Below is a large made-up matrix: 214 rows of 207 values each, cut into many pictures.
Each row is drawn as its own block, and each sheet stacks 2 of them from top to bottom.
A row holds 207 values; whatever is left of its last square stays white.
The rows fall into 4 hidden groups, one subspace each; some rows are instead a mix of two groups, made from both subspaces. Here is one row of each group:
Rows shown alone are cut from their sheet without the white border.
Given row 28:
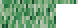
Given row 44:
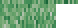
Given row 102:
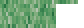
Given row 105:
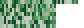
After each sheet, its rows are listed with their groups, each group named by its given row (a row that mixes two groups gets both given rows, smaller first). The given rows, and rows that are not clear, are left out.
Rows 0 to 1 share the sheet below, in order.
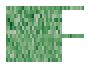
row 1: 28
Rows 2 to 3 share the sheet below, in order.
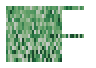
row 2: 102
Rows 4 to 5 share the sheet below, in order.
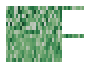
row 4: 105
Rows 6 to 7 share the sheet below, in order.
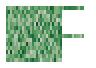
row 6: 44
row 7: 105
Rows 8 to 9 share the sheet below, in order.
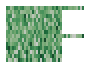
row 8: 28
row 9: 105
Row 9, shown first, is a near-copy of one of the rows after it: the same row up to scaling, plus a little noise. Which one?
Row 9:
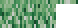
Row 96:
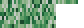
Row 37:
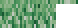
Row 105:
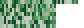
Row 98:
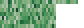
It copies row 37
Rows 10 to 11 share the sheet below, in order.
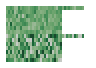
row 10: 105
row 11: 105
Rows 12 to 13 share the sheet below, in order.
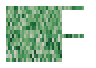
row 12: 105
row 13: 102
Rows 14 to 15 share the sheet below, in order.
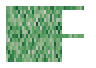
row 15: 28
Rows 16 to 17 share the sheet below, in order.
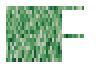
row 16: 105
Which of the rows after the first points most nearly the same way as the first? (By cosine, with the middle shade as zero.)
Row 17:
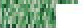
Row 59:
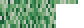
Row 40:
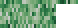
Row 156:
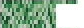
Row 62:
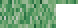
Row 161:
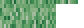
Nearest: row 40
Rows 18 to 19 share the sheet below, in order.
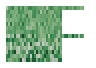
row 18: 105
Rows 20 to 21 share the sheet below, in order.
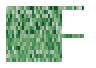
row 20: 105
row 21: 102
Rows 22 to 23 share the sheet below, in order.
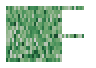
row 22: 44
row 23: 105
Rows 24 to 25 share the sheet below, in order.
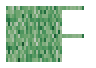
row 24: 105
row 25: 105
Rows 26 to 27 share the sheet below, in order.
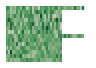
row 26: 28
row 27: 105
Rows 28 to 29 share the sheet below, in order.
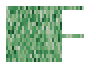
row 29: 102
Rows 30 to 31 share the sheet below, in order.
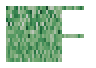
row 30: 105
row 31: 44
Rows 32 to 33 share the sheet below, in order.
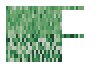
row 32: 28 and 44
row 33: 44
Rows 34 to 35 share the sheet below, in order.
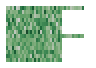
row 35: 102
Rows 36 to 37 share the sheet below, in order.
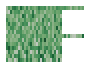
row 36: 28
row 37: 105
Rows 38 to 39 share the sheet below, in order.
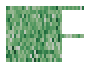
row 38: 28
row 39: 102
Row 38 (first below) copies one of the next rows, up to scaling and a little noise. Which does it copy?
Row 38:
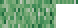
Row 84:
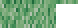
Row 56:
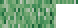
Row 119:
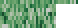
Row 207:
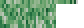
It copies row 56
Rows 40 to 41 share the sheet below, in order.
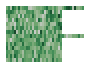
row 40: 44 and 102
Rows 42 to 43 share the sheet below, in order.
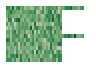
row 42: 102
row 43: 44
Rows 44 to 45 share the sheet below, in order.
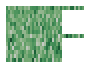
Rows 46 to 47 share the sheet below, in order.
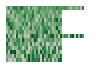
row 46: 28
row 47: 44
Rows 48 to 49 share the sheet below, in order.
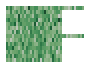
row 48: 44
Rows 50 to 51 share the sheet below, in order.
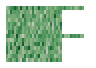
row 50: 28
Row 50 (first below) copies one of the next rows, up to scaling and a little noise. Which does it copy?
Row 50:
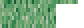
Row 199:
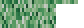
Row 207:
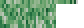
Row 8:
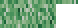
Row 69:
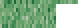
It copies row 69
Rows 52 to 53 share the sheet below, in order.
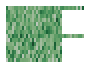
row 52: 28
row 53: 28
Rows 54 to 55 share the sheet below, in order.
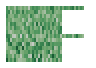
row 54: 44
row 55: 28
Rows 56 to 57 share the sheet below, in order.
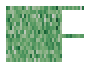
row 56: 28
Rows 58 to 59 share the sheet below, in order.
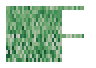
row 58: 28 and 44
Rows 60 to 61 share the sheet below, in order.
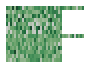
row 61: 44
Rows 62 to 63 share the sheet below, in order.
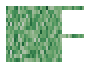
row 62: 105
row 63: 105
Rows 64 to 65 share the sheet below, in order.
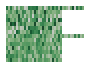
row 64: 44
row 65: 44 and 102
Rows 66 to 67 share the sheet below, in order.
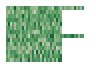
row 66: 44 and 105
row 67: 44
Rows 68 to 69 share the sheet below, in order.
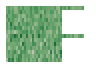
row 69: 28
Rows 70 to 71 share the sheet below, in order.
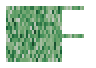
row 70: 102
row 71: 28
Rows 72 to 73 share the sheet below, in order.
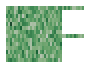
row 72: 105
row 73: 105
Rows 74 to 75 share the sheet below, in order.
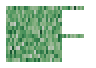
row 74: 44
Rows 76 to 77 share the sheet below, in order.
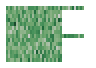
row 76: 44
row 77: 44
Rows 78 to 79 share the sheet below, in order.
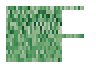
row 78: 44
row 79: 105
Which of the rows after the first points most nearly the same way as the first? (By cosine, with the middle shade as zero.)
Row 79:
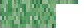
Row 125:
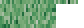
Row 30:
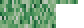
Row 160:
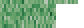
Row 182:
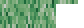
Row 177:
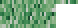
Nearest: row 30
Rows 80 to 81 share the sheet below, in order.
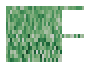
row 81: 44
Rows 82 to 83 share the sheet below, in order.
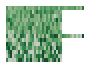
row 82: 28
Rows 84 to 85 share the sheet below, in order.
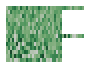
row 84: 28
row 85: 105
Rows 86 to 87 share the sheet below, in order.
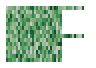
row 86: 105
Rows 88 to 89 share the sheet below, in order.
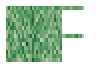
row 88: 28
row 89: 28 and 105
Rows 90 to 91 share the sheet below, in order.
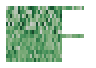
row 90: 105
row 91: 102
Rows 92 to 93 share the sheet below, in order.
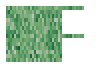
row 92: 28
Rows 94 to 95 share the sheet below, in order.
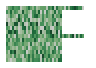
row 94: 105
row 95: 44
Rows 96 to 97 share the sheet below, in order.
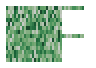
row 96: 105
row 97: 102
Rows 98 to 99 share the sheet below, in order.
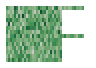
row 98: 105
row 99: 28
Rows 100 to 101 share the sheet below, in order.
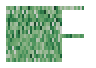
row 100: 44 and 105
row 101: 102
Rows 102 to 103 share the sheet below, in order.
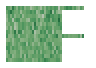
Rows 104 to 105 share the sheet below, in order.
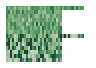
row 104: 44
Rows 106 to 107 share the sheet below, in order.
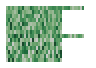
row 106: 28 and 105
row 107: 28
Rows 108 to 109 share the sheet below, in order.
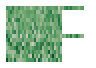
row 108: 102
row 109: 28
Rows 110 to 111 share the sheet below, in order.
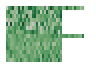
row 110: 105
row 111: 28 and 44
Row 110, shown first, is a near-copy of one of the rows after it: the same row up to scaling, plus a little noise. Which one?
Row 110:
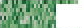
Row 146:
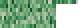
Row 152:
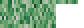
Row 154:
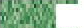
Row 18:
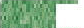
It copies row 18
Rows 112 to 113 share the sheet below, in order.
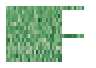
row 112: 44 and 105
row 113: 44
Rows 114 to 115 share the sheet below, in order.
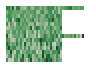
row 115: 28
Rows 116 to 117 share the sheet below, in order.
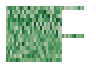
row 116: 44
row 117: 105
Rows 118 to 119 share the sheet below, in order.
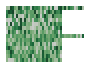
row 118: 28 and 105
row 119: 28
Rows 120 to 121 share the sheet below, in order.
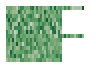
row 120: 105
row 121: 105
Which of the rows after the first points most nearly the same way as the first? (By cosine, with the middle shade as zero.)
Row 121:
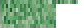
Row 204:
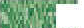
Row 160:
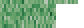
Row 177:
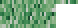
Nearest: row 177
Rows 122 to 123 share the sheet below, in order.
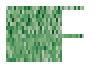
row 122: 44 and 102
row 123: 28
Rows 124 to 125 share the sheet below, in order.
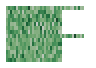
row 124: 44
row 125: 44 and 105
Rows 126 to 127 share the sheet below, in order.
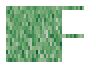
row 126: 28
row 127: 105
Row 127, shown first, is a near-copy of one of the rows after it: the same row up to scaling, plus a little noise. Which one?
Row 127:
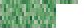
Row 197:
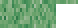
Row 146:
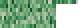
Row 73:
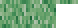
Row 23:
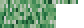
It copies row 73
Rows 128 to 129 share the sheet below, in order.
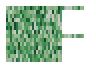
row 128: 102
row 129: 44
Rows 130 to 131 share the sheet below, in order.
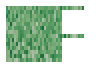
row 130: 28 and 105
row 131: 105
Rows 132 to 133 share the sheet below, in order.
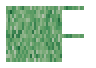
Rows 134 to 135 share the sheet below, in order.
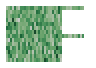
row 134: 102
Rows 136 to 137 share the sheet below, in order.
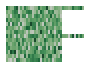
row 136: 105
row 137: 44
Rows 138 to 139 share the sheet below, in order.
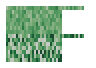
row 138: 105
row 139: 44
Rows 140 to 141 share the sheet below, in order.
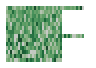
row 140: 28
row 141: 105
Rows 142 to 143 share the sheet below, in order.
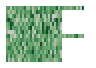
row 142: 28
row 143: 28
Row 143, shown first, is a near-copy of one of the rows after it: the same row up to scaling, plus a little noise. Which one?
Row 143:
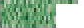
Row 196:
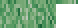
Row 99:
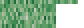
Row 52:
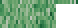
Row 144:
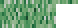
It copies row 144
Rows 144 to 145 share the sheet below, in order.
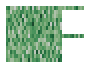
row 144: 28
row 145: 44
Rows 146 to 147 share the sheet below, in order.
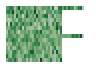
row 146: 105
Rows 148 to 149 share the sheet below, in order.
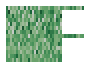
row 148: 28
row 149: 44
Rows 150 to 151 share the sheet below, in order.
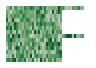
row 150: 102
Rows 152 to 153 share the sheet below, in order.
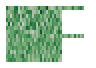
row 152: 105
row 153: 44
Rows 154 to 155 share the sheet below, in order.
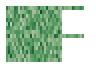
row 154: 105
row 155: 28
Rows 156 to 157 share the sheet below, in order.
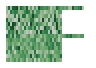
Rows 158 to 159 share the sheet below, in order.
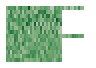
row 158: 44
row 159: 105
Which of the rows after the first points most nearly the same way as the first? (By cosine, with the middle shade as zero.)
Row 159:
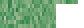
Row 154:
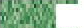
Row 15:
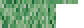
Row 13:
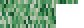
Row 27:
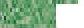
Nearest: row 154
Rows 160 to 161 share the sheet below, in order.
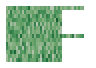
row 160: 44
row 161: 28 and 44
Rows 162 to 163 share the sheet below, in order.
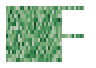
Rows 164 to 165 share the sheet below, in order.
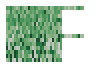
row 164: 44
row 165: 102
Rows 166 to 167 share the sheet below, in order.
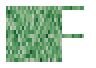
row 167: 105
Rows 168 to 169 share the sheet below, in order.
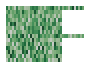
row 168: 44
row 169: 28
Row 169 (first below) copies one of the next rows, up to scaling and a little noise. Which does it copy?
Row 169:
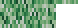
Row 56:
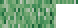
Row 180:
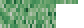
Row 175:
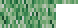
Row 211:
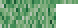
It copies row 175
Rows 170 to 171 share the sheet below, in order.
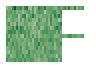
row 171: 28
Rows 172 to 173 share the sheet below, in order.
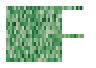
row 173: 28 and 105
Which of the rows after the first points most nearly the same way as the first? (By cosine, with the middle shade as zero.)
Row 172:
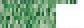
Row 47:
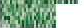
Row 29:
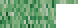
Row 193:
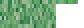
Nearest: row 47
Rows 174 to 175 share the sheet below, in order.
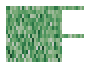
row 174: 28
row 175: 28
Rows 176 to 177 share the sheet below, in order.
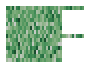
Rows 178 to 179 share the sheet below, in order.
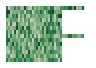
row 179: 28
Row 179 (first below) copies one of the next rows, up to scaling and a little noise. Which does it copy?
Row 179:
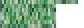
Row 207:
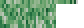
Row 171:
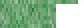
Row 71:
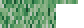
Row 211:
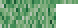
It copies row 171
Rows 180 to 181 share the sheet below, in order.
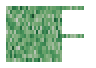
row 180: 28
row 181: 102 and 105
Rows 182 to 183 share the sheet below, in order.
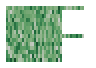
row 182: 102
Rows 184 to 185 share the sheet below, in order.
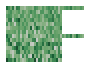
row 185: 28
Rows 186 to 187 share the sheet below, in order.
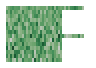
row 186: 105
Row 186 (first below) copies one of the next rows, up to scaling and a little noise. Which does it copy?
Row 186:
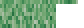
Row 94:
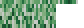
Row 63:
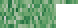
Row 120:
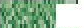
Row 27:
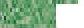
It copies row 94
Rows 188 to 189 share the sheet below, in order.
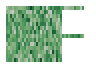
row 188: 102 and 105
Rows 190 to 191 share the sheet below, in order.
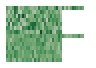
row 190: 105
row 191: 102
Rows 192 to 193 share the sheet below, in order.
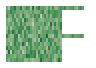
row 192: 28
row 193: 105
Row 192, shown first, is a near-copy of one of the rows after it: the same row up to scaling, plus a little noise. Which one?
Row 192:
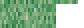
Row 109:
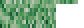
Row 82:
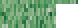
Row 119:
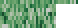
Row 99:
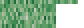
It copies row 99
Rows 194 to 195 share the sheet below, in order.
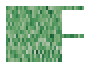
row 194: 105
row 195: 44
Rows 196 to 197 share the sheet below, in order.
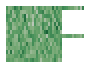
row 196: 28
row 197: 105
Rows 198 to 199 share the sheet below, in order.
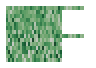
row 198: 102
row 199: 28
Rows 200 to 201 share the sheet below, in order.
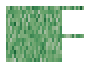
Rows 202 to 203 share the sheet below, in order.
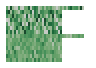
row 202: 28
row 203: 102
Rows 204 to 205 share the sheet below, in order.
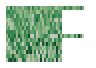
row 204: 28
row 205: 44 and 105
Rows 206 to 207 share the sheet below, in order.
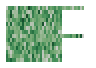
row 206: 44 and 105
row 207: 28
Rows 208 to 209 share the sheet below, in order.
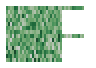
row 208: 105
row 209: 102
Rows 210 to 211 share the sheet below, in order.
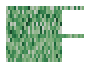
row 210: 44
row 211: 28
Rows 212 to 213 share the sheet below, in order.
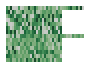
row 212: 28
